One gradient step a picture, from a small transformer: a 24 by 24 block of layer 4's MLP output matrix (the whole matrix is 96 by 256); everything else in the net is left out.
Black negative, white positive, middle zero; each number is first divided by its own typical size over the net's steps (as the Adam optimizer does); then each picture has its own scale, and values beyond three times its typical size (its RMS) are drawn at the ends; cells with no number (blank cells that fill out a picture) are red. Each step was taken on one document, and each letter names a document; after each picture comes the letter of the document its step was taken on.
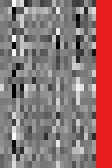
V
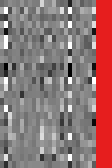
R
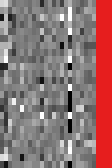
R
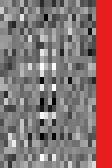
R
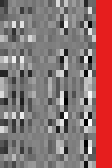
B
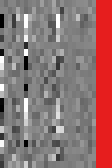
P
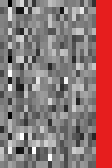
V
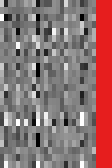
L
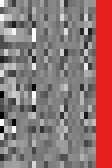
B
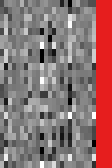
R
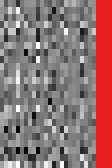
L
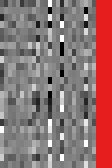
B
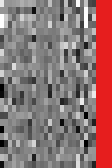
B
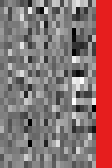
V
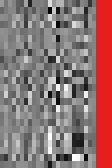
V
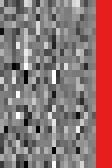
L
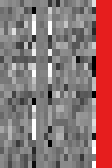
B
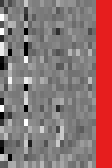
P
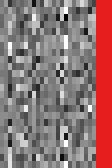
V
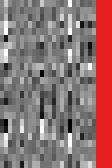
R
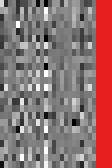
L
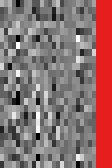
L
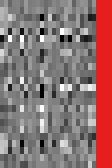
R
